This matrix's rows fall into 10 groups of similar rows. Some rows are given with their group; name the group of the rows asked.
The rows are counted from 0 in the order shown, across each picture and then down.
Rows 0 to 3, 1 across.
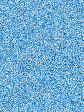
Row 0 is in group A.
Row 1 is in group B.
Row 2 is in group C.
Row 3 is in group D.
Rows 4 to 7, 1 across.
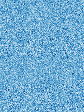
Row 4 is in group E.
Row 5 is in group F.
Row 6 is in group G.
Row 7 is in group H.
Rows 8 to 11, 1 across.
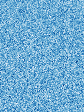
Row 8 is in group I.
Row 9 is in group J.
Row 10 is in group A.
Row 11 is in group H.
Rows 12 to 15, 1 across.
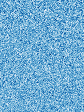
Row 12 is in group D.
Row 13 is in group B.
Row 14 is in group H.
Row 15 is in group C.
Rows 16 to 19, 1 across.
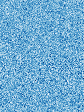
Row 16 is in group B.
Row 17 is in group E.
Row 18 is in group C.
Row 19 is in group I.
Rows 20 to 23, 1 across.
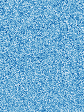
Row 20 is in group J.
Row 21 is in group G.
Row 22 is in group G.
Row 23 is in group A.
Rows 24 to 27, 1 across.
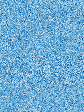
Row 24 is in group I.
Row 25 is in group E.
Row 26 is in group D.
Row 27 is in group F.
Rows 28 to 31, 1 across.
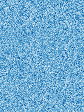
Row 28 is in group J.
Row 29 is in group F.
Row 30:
D
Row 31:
A
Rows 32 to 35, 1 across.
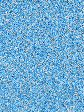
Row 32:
G
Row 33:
H
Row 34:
A
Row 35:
C
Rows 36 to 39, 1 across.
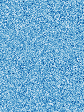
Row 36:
B
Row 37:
A
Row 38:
C
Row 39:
I
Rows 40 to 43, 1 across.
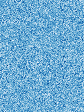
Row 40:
I
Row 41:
E
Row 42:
I
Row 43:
D
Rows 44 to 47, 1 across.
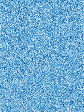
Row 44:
E
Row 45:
E
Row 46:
D
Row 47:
C
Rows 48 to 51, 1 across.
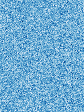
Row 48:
E
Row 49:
B
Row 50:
B
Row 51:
F
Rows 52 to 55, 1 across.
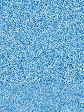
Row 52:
H
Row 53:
A
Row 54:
G
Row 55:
B
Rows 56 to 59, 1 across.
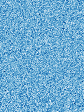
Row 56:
D
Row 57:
H
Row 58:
I
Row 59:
I
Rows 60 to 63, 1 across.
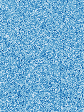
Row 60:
A
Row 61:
A
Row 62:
E
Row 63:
E
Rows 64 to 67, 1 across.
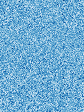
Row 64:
J
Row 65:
A
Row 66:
I
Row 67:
E
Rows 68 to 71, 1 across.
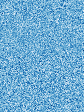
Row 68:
B
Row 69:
C
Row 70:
D
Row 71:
H
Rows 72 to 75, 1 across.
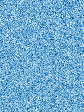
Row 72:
C
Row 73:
B
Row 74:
G
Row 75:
F
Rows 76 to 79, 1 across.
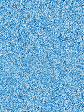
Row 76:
H
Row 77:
E
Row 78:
B
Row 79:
F
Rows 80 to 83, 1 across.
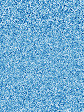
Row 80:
I
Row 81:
H
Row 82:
J
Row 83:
B
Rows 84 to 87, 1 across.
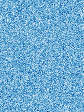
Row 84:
E
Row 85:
A
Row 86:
D
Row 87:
H
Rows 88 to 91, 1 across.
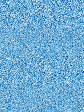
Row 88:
D
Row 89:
C
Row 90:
D
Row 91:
G
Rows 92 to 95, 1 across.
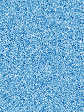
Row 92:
B
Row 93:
G
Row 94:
H
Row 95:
A
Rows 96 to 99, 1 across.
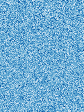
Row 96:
D
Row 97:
G
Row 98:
A
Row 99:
J
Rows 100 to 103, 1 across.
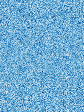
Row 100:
I
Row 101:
D
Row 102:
F
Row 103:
A
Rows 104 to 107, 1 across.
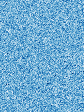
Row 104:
F
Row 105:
D
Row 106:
I
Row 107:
B
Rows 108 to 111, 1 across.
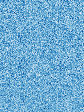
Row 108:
G
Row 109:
C
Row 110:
E
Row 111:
G
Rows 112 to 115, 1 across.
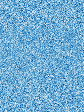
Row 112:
A
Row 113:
C
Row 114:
F
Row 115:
H
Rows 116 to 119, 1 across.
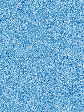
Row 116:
I
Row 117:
B
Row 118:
G
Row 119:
C
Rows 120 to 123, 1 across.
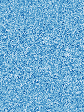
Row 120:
G
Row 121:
D
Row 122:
H
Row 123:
H
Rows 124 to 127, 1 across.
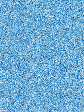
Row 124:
D
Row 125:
F
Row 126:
E
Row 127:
E
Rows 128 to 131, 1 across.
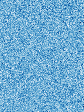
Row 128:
C
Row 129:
J
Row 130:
E
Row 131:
C
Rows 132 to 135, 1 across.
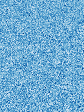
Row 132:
I
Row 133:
C
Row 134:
B
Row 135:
I
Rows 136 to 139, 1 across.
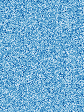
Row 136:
G
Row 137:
C
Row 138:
B
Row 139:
A
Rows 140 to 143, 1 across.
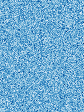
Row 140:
G
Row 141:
D
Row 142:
A
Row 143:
E
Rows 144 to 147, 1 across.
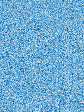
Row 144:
H
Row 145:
G
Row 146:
G
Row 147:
B
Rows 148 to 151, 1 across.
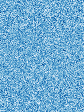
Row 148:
D
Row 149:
D
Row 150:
A
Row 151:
E
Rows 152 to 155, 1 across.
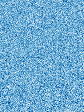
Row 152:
F
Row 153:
G
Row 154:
G
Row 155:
D
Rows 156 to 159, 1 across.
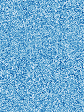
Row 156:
B
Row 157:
G
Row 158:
E
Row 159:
A
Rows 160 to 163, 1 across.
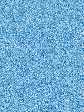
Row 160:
J
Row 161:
C
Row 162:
B
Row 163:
G
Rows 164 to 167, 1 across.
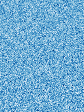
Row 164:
J
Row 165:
A
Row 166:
H
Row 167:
H
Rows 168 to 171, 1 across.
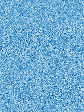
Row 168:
J
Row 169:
I
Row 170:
F
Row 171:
C
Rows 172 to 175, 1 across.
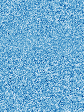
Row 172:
B
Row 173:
H
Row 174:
H
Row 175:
B
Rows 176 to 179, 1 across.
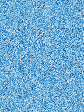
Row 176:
D
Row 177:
D
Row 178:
C
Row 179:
F
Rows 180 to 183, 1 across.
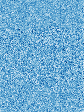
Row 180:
E
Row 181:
D
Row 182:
C
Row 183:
E
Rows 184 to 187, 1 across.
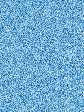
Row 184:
D
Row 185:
C
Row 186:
H
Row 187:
G
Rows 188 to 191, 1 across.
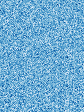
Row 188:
J
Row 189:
H
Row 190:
G
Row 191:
G
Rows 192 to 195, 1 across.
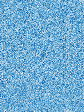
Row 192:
I
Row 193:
A
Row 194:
A
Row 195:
D
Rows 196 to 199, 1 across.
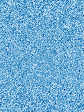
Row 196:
D
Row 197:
C
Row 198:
E
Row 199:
I
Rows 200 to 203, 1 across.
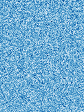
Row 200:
H
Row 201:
H
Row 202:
J
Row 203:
J
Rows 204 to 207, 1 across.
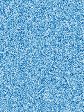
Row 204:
J
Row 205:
G
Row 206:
C
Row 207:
D
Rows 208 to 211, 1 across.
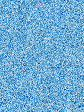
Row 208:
E
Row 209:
D
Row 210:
B
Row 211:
I
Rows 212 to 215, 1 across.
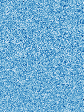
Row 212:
B
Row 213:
B
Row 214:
B
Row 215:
D
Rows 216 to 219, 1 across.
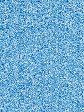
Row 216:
G
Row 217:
G
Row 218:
J
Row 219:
G
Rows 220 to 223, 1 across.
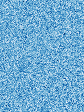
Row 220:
B
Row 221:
B
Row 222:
J
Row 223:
F
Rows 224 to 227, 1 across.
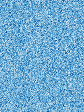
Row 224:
H
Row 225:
F
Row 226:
C
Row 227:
I
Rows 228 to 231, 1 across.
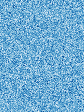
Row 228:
H
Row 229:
A
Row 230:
H
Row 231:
C
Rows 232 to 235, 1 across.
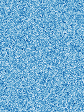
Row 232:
J
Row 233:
I
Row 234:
A
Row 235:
F
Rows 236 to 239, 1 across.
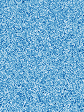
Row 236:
I
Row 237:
I
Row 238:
A
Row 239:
I
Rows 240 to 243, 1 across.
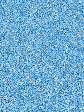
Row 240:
J
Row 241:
F
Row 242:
A
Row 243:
G
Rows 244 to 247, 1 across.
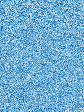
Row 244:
J
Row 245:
B
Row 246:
J
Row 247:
G
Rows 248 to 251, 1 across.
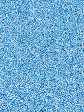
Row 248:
E
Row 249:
C
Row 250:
C
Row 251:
A
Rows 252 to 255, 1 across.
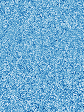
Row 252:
J
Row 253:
F
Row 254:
I
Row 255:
C
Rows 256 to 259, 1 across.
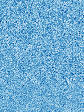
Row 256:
I
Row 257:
B
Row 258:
C
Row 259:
B
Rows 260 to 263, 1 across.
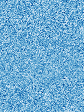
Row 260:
F
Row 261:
I
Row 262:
J
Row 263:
D
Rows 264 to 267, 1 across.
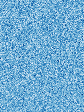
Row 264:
F
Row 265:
E
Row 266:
J
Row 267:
A
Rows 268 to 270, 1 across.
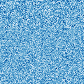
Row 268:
D
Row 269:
F
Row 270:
F
